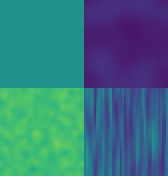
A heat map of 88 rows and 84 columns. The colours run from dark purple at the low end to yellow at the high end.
The table splits into 2 rows of 2 panels. Panel 1,1: middling, flat. Panel 1,2: very low, smooth, faint in contrast. Panel 2,1: high, blotchy, faint in contrast. Panel 2,2: low, streaked downward.
